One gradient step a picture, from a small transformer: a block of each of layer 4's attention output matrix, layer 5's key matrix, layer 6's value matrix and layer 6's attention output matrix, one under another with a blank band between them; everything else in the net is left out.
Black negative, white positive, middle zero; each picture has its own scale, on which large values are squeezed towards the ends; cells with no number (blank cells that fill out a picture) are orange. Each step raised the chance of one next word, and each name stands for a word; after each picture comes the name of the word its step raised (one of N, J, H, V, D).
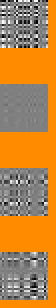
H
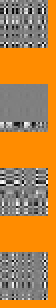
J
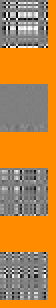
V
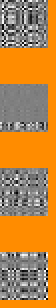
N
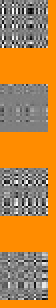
J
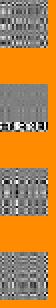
J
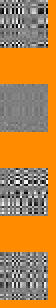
J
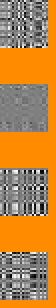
V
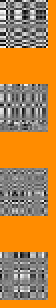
N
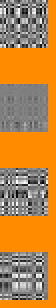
J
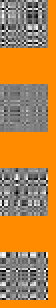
N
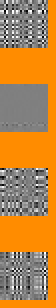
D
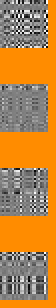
D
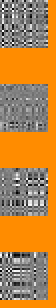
N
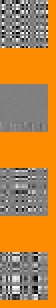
D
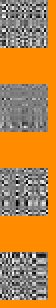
N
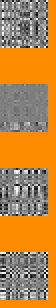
V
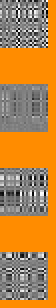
N
